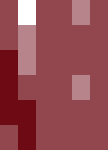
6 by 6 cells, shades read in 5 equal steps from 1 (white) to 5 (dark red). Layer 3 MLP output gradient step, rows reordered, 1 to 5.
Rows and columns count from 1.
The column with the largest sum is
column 1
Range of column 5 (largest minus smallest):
1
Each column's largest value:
5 5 4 4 4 4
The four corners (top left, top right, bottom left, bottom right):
4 4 4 4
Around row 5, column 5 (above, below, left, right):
3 4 4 4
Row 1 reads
4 1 4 4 3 4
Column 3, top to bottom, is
4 4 4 4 4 4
